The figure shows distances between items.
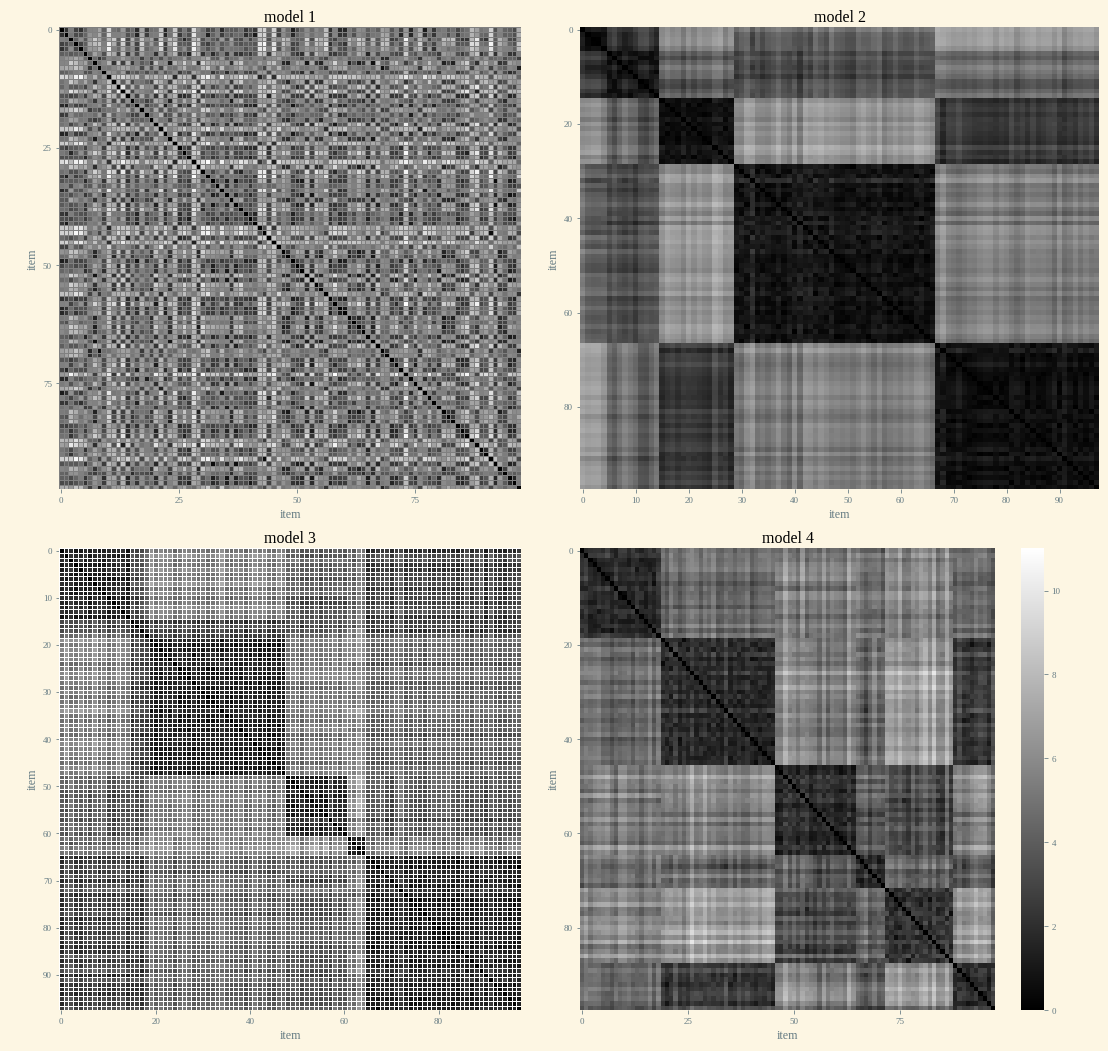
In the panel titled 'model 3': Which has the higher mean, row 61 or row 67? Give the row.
61
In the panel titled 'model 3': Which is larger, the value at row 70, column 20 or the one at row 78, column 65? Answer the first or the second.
the first
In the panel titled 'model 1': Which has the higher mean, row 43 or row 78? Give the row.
43
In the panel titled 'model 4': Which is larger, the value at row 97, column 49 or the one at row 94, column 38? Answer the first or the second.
the first
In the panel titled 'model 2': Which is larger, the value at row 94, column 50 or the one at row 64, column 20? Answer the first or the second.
the second
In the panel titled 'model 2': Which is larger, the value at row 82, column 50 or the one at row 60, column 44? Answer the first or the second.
the first
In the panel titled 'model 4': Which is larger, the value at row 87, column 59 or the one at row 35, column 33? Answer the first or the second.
the first
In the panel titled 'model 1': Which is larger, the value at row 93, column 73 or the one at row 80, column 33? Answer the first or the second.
the first
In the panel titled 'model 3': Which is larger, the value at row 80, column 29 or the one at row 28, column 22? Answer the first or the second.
the first
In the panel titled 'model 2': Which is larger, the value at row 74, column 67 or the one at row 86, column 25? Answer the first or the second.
the second
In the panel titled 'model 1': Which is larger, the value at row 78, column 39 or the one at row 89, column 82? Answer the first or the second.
the second
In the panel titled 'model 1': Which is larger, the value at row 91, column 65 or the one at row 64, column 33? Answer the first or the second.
the first
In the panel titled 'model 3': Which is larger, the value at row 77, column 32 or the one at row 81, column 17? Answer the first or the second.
the first
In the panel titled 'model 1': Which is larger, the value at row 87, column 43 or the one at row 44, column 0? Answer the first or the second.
the second
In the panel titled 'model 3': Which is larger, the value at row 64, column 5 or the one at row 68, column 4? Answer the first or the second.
the first
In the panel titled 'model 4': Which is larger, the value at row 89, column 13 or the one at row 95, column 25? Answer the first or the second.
the first
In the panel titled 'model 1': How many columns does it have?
98
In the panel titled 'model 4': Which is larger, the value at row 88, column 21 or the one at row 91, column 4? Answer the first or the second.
the second
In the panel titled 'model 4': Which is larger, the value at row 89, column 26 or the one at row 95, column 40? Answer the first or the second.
the first
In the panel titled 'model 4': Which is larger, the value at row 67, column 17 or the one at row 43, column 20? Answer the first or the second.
the first
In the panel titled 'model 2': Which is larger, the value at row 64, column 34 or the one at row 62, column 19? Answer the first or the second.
the second
